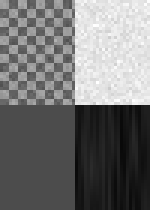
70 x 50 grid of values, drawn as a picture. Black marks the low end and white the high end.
It is made of 2 by 2 panels. Panel 1,1: middling, checkered, strong in contrast. Panel 1,2: very high, fine-grained, faint in contrast. Panel 2,1: low, flat. Panel 2,2: very low, streaked downward, faint in contrast.
